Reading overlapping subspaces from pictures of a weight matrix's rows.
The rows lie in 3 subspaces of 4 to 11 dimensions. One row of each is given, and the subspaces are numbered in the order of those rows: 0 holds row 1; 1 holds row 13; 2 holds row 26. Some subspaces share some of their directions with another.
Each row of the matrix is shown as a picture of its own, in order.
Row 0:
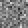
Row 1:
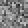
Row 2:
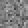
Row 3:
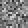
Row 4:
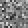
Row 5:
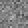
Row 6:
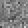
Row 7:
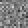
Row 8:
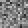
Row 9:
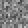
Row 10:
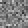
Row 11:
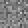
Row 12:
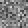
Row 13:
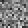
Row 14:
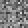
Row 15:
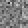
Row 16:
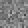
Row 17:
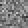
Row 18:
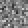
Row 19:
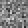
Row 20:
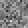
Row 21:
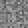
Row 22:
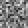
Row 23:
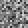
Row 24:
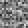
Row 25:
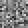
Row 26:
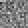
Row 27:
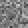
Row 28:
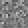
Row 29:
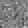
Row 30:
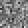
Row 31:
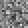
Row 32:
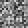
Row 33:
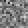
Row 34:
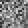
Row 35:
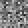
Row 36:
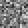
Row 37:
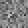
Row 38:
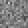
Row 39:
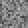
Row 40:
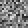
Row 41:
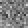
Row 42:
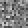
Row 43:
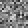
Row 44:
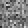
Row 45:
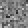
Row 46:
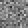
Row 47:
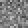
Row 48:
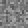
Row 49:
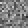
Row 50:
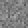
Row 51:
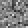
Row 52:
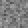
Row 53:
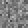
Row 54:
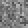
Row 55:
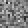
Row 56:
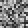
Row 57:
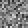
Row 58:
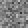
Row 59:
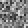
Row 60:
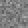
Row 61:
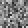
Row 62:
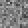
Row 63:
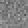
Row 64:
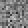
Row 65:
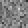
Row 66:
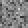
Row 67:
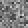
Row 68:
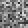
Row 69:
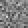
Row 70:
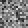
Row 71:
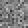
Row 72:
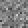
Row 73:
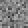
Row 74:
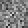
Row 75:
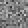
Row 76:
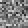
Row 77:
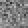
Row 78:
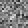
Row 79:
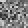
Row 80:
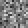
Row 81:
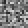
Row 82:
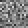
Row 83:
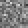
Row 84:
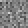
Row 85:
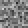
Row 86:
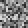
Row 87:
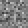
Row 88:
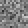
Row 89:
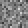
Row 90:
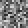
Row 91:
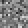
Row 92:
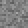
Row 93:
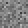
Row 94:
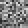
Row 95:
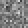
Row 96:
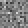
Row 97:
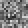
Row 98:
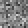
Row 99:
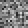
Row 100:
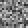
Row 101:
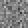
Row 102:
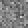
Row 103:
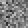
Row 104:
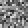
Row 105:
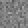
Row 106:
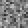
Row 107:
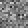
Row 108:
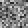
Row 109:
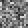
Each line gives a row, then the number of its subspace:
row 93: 2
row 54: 0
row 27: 0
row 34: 1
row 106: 2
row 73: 1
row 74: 1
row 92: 2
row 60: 0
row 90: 2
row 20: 1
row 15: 2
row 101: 0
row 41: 1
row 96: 2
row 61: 1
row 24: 1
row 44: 1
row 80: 2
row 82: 2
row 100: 1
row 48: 2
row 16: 1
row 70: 1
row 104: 1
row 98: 1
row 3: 2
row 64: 1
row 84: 2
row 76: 2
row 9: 1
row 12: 0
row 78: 0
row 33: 2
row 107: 0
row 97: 1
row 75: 0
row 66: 0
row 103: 1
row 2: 1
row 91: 1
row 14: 0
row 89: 0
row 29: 1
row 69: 1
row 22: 1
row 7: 2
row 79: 1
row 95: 1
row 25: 1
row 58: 1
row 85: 1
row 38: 2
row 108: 0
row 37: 1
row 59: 1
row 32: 1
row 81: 2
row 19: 1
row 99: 1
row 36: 2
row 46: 0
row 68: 0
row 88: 0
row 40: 0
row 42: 1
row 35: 2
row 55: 2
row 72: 1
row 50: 1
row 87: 1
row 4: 1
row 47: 2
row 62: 2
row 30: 1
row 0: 0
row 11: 0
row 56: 1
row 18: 1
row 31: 1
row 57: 2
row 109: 0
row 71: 1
